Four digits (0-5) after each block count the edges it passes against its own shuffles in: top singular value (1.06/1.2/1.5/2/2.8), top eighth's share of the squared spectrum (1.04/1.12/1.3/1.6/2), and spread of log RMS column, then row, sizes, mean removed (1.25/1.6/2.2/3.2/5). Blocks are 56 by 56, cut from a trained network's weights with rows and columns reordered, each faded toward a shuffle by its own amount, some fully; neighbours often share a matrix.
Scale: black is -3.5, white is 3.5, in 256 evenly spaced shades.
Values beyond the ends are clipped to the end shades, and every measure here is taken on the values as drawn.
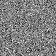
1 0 0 0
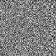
3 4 2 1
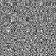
4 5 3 2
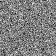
0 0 0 0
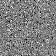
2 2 0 0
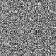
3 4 2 0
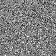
2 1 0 0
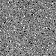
0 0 0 0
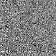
3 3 1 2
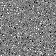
0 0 0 0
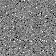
0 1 0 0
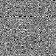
3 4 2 2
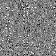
2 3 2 1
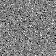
1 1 0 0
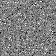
0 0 0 0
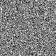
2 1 0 0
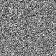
2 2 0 0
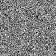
2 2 0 0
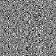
3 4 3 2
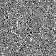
2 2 1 0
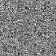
3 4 2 2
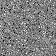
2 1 0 0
